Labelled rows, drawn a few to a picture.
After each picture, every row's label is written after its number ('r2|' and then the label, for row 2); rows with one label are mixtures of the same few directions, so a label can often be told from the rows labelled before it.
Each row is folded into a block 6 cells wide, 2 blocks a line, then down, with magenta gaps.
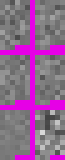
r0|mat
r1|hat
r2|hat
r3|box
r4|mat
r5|box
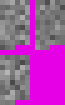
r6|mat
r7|mat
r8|hat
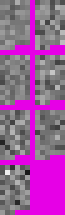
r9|box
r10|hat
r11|hat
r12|hat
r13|mat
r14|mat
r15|mat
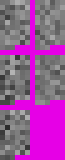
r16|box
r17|mat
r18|box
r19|mat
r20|box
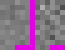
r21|box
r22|mat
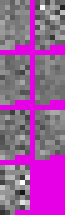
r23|box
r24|mat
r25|mat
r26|box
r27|mat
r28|box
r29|mat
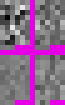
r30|hat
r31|hat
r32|hat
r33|hat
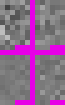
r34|mat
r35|hat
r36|mat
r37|box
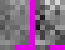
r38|box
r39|box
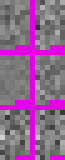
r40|hat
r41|hat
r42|mat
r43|mat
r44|hat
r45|hat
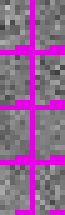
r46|hat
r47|mat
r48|box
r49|mat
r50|box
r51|mat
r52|box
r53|mat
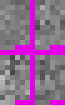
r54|box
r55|hat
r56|box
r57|hat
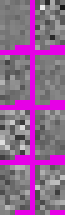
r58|hat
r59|mat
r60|hat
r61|hat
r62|mat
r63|box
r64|box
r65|mat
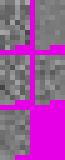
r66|hat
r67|hat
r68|mat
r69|hat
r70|mat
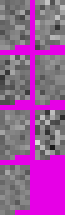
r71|mat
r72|mat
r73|box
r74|box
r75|mat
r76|mat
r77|mat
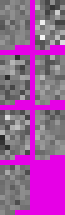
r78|hat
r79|box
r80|box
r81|box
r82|mat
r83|box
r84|mat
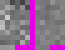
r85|box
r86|box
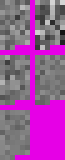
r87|hat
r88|hat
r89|hat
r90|box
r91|mat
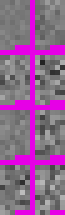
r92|mat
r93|box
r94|hat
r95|mat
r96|hat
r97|hat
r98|mat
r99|hat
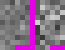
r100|mat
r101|mat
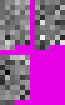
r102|box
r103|box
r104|box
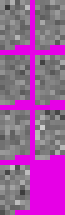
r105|mat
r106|box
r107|mat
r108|mat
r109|hat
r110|box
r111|mat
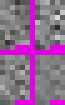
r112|box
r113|mat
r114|mat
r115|mat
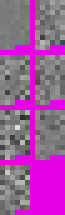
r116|hat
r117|box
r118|box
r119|hat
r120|hat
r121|mat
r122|mat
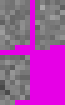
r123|mat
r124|mat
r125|mat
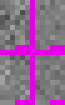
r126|hat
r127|mat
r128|box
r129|mat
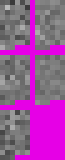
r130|mat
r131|mat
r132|hat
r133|mat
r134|box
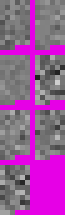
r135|box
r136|mat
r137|mat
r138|mat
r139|mat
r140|mat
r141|mat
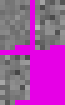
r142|hat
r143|hat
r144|hat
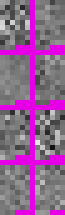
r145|hat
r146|box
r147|box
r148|box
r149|mat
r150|mat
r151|mat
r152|box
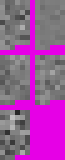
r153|mat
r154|mat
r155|box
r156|hat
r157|box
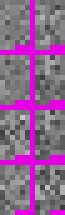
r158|box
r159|hat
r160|mat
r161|box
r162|hat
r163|box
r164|mat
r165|hat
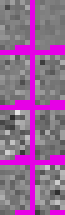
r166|mat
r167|hat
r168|mat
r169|mat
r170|box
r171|hat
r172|mat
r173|mat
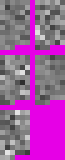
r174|mat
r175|mat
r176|mat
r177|box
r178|box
